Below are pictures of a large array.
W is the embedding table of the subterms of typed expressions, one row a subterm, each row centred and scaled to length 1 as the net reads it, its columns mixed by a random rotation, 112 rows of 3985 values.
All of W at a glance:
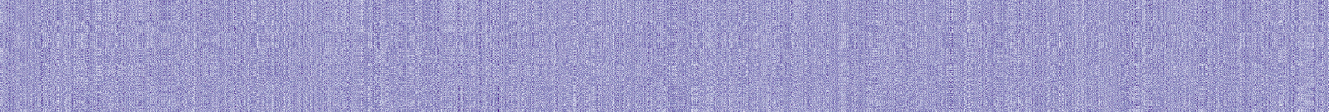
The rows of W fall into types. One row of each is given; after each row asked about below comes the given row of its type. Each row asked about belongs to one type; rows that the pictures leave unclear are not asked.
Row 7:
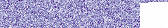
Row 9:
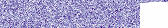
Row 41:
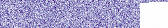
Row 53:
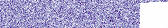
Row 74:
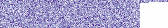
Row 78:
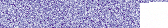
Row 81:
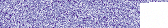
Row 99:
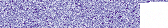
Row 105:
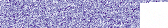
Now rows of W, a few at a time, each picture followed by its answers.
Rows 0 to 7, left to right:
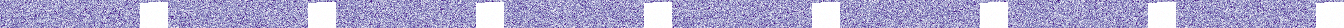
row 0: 53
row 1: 74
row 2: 7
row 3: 7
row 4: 99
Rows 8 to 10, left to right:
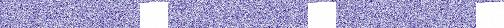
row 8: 99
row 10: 7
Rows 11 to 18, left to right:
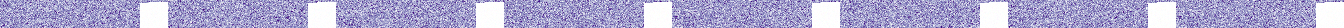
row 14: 7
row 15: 74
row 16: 9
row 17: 99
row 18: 74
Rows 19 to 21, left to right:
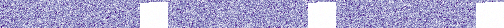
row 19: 99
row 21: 105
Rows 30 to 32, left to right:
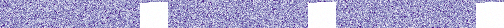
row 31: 7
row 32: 9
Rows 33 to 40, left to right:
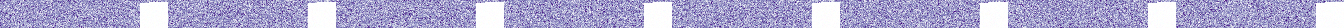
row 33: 81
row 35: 81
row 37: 105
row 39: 78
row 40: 99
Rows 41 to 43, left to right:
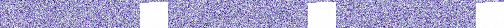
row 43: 105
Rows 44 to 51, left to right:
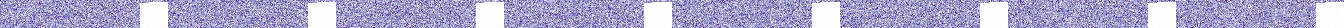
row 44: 9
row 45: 81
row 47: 7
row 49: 99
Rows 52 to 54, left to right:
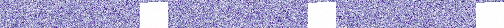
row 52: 53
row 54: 74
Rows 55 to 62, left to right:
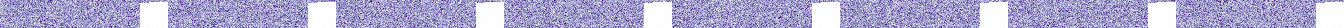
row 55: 78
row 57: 7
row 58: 53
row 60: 53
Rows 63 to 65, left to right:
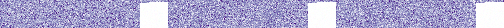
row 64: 81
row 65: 74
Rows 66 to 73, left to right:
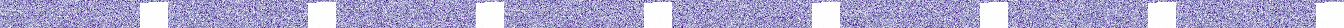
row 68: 53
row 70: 99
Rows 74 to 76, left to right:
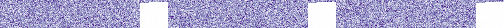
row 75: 74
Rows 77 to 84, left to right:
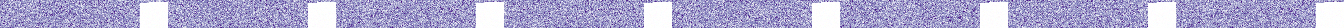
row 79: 53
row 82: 99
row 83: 7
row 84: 53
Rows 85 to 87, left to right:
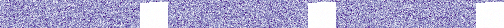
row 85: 105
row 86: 9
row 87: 81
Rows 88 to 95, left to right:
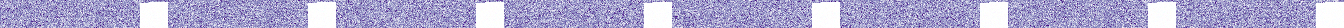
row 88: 41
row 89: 81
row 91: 53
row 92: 74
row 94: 41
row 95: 105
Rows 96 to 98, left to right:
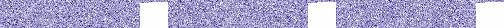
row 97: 99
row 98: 41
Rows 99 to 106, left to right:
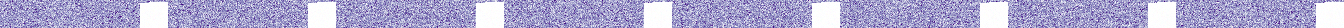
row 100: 41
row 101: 53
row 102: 53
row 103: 9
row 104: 105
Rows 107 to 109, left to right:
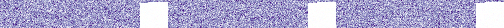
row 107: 7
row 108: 81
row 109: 99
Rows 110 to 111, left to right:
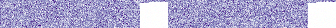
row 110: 41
